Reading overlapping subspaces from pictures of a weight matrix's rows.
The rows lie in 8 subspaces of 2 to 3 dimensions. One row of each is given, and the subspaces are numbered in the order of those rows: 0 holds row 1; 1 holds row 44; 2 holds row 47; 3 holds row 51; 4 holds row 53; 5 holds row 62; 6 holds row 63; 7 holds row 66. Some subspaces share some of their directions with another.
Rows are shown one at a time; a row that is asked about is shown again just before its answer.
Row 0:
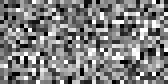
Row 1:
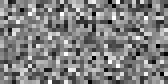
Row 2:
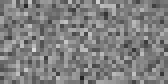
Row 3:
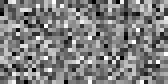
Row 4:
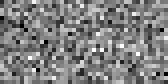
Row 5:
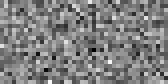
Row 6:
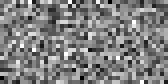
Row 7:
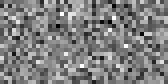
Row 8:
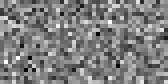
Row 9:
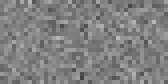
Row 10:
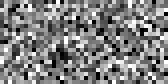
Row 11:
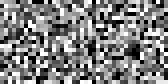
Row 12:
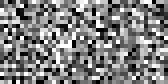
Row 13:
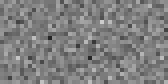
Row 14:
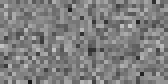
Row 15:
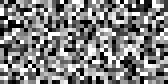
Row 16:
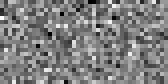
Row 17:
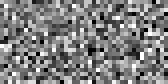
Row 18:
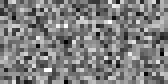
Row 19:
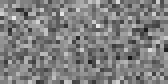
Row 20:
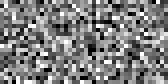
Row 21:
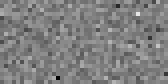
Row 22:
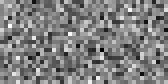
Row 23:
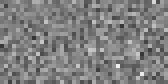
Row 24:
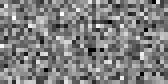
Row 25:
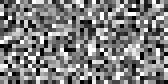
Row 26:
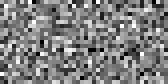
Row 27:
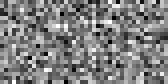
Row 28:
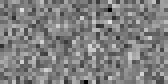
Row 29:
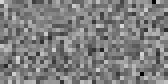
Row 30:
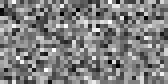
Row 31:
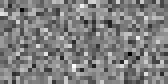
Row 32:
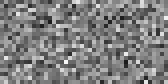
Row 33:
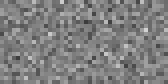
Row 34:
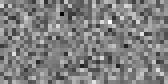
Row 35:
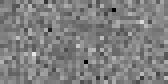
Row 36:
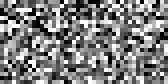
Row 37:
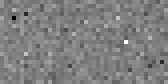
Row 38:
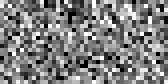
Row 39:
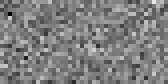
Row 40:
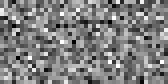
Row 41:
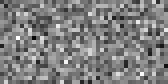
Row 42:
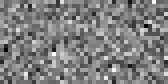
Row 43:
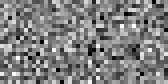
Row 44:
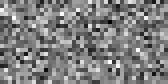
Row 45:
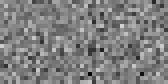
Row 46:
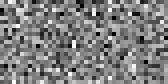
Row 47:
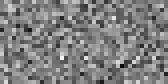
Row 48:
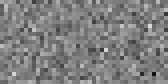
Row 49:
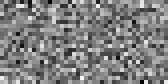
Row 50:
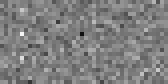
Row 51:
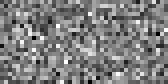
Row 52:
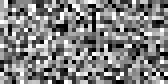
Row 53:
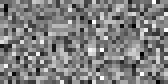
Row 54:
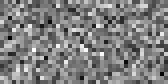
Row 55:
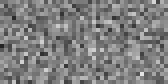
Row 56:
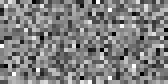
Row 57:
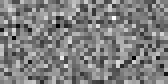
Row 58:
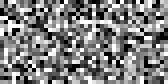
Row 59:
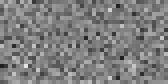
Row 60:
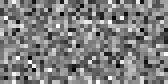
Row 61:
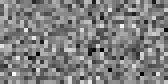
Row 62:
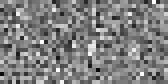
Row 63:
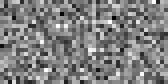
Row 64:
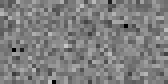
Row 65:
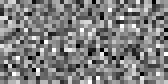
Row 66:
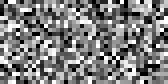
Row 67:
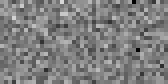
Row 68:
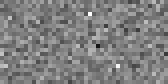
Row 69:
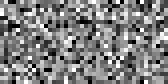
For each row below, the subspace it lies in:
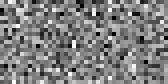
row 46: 5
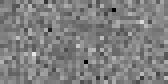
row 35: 4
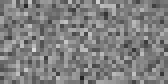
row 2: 3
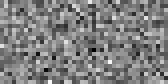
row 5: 0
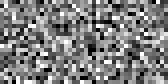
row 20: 6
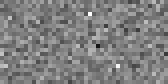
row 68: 1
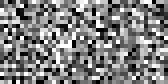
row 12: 5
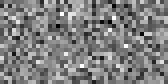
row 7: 7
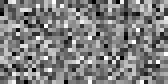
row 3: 7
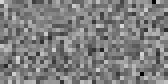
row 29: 4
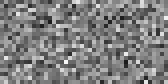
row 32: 3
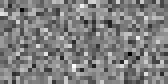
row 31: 2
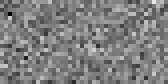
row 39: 1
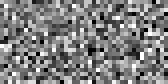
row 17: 4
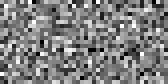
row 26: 3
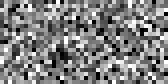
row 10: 4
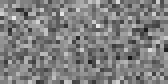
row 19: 6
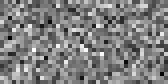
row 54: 3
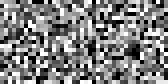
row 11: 6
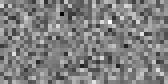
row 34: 7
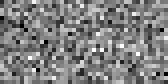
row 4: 0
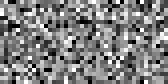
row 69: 7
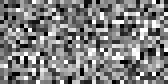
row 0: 6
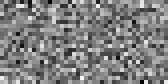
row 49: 3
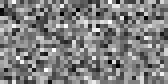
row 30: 1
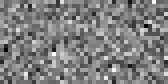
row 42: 4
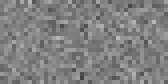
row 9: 3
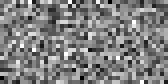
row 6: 3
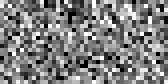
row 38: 7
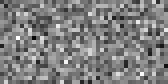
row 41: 3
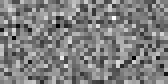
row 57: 2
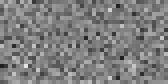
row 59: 5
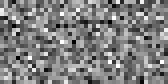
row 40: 1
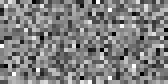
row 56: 5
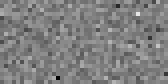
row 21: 0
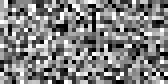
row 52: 0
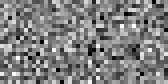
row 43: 5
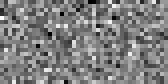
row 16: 5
